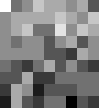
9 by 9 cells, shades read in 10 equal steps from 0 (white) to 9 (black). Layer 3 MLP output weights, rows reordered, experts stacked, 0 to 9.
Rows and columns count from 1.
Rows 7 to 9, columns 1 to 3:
6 6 3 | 7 3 4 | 8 3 6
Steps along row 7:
same down up same down same same same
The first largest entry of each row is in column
9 1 4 5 7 3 4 4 7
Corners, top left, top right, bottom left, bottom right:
0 6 8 7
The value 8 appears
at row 8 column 4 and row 9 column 1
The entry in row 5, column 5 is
6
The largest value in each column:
8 6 7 8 7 6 9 6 7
